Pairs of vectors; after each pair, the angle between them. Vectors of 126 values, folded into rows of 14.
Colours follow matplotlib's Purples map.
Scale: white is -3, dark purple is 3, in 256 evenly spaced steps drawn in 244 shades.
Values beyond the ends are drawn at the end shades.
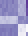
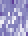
partly aligned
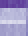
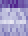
nearly parallel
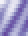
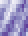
nearly parallel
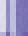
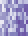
partly aligned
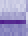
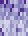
partly opposed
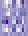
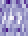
partly opposed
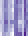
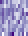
partly opposed
